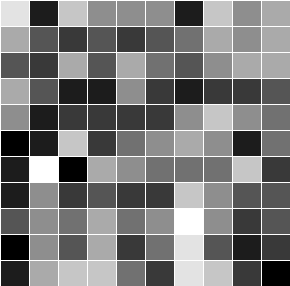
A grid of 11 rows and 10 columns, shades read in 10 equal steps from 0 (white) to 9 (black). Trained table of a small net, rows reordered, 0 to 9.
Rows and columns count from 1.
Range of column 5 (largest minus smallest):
4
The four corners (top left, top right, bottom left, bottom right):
1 3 8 9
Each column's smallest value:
1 0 2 2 3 4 0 2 2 3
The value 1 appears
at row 1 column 1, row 10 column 7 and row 11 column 7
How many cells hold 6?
15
